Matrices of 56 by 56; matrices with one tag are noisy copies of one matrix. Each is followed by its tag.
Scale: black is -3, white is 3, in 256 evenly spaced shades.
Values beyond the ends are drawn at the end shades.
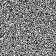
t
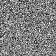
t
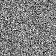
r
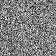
r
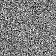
r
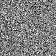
r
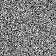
r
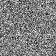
t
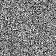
r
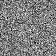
r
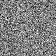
r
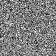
t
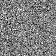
r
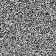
t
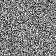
r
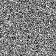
t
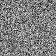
r
